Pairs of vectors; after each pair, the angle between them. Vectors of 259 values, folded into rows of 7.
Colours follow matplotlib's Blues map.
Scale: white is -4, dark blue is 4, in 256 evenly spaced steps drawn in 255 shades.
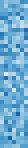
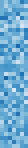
nearly parallel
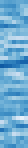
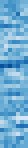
nearly parallel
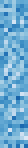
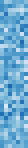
orthogonal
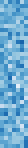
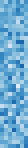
nearly parallel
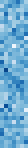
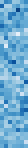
partly opposed
